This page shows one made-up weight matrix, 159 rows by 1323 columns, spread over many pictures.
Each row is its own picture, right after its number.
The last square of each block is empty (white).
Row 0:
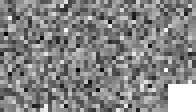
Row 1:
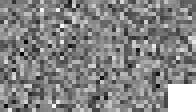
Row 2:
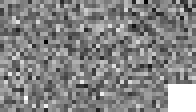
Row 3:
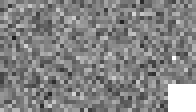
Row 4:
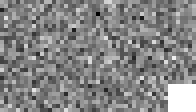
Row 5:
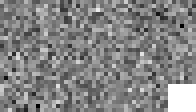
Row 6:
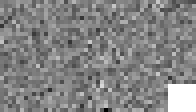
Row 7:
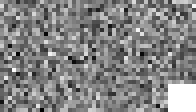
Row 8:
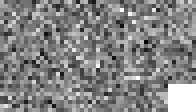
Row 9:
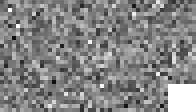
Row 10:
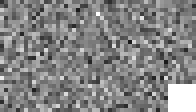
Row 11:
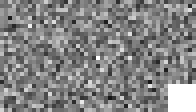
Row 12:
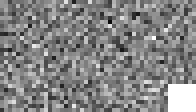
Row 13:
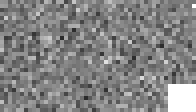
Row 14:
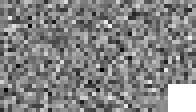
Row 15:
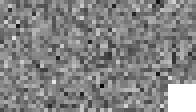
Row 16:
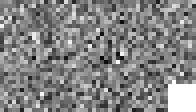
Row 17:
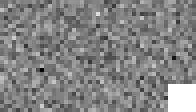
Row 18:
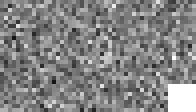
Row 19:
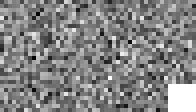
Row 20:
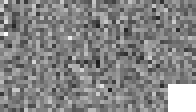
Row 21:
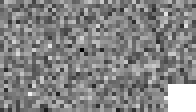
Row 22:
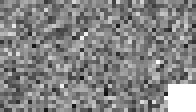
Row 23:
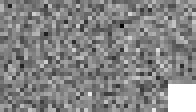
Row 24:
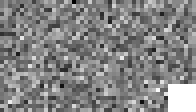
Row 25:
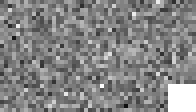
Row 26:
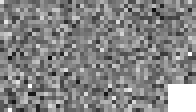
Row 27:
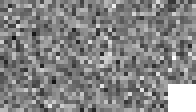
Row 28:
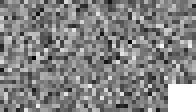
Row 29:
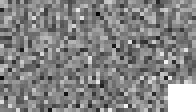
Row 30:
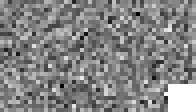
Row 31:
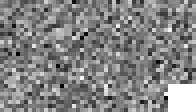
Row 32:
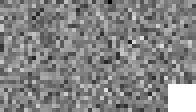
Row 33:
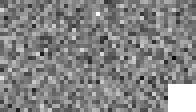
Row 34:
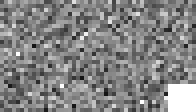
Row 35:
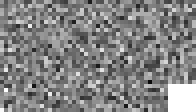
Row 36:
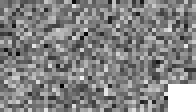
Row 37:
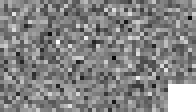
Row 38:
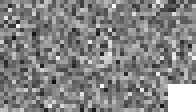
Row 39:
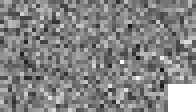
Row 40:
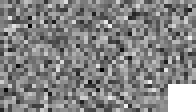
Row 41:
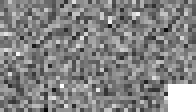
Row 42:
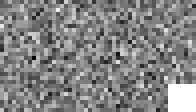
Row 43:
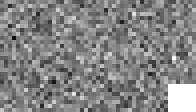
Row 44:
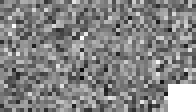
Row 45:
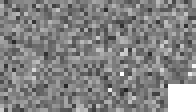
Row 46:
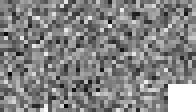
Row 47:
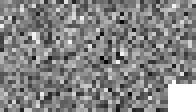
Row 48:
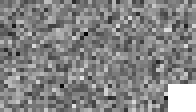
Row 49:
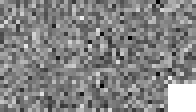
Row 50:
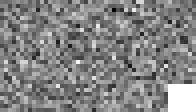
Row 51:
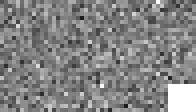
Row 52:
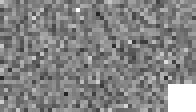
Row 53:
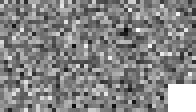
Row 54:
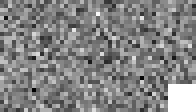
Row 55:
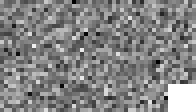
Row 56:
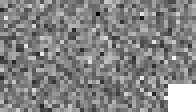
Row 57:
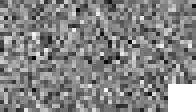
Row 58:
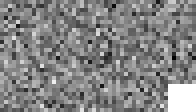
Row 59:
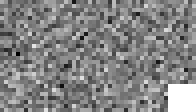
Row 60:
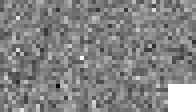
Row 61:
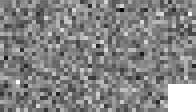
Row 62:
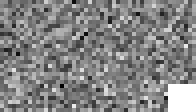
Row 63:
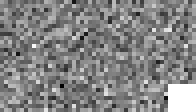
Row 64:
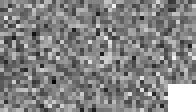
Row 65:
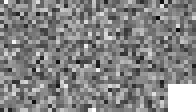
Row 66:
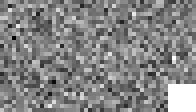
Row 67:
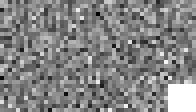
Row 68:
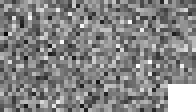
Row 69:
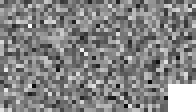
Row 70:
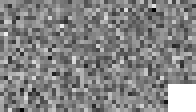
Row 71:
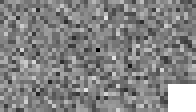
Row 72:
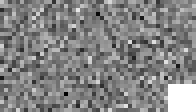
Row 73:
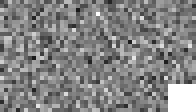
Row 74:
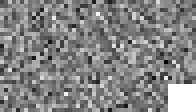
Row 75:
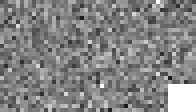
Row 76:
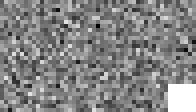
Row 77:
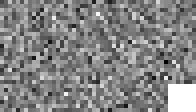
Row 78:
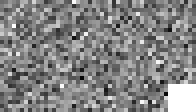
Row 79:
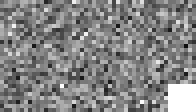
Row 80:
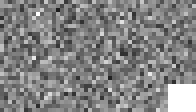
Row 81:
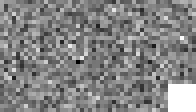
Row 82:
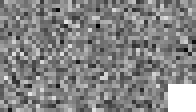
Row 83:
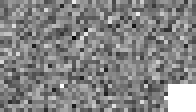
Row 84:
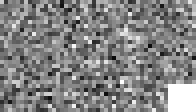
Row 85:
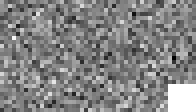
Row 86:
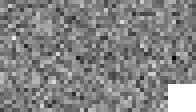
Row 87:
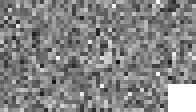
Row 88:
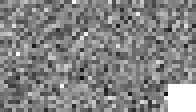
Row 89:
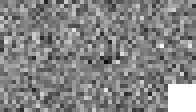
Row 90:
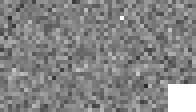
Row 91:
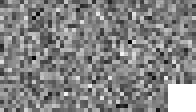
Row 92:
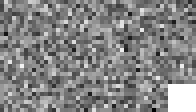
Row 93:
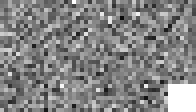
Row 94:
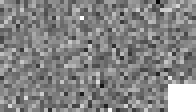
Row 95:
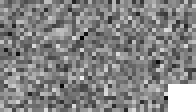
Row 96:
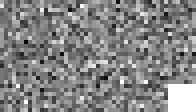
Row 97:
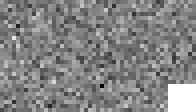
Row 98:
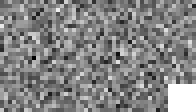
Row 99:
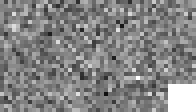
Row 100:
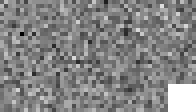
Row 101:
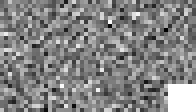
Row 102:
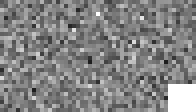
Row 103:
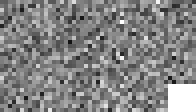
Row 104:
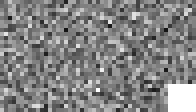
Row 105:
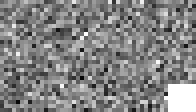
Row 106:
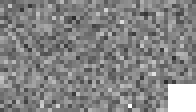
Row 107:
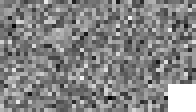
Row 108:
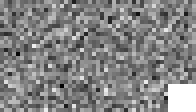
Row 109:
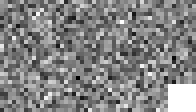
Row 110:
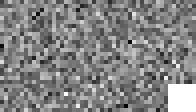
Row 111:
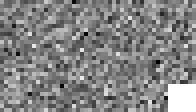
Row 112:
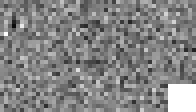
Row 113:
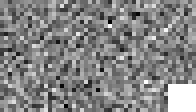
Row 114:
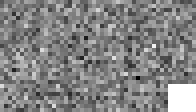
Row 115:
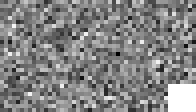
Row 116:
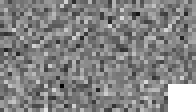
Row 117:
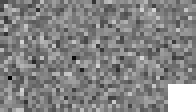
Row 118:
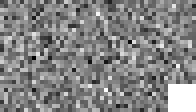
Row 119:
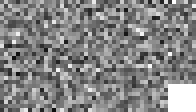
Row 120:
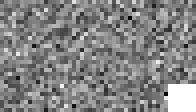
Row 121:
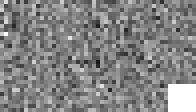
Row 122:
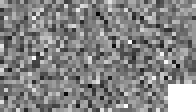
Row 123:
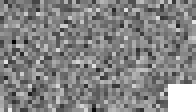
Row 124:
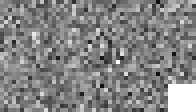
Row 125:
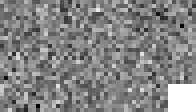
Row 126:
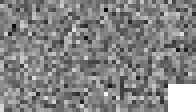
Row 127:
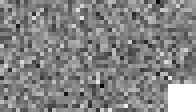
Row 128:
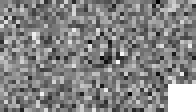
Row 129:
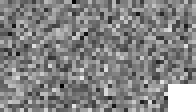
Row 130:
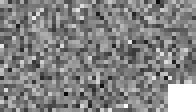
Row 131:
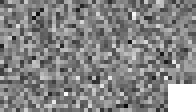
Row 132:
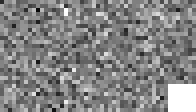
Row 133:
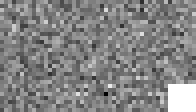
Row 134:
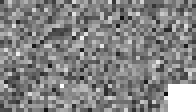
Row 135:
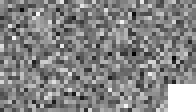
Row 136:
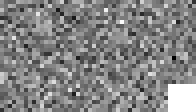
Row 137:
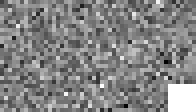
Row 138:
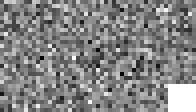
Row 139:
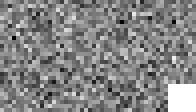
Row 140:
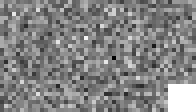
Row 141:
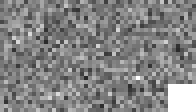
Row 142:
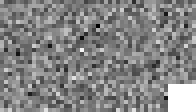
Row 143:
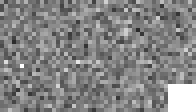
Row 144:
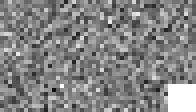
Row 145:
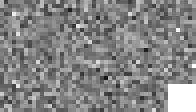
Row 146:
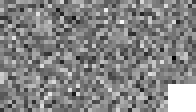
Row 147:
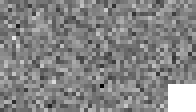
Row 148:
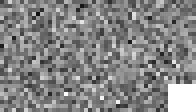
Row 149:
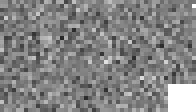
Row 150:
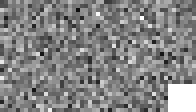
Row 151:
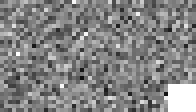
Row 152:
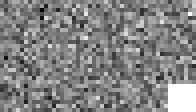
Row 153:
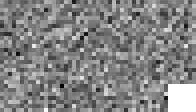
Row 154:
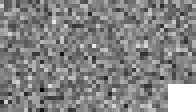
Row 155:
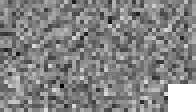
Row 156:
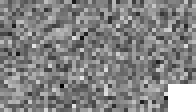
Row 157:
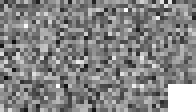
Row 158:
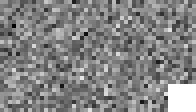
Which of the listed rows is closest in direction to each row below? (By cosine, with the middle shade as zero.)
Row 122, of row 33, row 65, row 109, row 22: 109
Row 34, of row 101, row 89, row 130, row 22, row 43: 22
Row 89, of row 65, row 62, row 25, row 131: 131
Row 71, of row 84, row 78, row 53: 53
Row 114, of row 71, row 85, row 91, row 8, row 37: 71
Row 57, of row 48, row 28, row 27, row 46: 28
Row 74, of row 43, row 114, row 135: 43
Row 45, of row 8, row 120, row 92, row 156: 8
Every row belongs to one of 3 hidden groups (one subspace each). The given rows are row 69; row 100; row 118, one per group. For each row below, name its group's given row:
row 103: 118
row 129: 69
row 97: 118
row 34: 69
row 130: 118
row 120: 69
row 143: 100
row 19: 118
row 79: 69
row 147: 118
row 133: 100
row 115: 69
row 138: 100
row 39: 100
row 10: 118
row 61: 100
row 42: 118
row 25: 118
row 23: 100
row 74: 118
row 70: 100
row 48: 69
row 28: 118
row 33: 118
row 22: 69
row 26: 100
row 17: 118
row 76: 100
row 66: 118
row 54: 118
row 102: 118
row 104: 69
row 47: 118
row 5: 100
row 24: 69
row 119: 100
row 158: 69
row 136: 118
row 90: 69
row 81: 100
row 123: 100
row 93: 69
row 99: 100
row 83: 69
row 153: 69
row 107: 69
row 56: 118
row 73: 118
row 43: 118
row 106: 118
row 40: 69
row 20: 100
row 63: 69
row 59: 69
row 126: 100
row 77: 118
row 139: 118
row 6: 118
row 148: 118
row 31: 69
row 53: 100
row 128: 118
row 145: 100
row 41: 69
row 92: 100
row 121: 100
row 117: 100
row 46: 69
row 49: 118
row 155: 69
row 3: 118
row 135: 118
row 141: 100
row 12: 69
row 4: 118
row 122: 118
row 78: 69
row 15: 118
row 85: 118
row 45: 100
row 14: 69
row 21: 69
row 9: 118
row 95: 69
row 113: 69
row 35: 69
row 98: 118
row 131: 118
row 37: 100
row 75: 118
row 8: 100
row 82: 100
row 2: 100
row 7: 100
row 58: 118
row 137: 118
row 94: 118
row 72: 118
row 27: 118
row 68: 100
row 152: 100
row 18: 118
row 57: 118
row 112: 100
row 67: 118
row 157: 100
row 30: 69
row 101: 69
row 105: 69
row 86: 118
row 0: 69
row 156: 69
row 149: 118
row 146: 118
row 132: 100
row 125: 100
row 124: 118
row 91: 118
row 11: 69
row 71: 100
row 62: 69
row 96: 100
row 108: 69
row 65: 100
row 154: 100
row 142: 69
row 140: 100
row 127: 118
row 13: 118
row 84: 100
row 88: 69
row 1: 100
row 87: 118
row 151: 69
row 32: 118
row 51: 118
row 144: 69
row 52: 118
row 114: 100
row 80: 118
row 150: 118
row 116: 69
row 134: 69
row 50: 100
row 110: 118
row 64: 118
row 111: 69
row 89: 118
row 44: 69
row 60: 100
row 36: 69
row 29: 118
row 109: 118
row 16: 118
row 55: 69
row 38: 118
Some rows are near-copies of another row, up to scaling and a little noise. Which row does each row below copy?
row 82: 76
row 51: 75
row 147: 97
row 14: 40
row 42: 98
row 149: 13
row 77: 74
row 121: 20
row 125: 5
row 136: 146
